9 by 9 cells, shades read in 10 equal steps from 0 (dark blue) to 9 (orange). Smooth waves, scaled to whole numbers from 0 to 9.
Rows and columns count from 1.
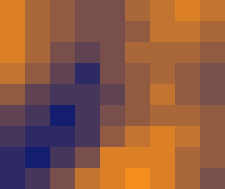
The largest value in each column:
8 6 5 7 8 9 8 8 7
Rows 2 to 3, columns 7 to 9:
7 7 6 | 6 6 5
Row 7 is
2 1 1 2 5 7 8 7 5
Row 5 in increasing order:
2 2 3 3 4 5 5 5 7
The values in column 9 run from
4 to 7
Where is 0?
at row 6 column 3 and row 8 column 2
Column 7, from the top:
7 7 6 6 7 6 8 8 8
